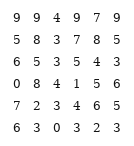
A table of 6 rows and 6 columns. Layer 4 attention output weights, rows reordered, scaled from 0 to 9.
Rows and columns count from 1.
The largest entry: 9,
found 4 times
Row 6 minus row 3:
0 -2 -3 -2 -2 0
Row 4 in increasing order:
0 1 4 5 6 8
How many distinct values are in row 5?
6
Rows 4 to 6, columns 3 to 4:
4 1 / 3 4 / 0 3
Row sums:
47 36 26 24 27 17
